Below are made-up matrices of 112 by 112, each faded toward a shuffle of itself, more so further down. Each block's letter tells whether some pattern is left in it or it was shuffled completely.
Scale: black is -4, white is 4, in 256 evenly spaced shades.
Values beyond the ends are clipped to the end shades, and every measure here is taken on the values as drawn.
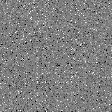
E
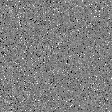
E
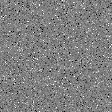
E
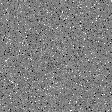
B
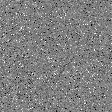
B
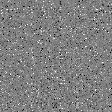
E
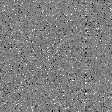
E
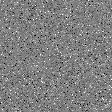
B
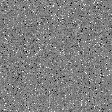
E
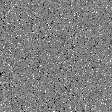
E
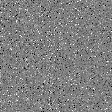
E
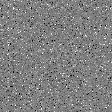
E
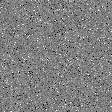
B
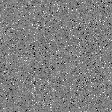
E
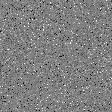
B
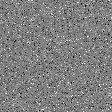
B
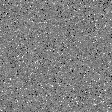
B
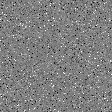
B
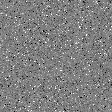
B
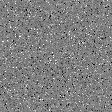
B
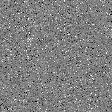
E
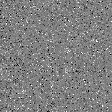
E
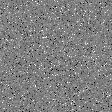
B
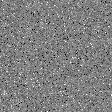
B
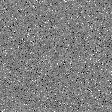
B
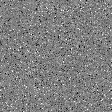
B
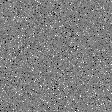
B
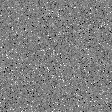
B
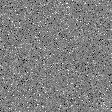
B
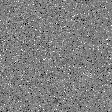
B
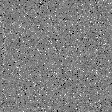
E
